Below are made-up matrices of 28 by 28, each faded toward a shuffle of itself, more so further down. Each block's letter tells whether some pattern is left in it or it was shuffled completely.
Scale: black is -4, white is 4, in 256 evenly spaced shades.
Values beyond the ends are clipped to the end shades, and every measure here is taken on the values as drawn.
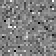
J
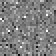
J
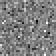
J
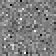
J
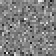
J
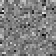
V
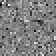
J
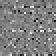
V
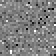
J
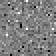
J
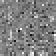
V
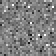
J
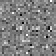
V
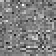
V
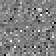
V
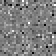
V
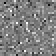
J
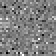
V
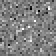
J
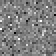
J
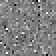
J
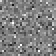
V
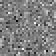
J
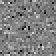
V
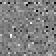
V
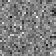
V
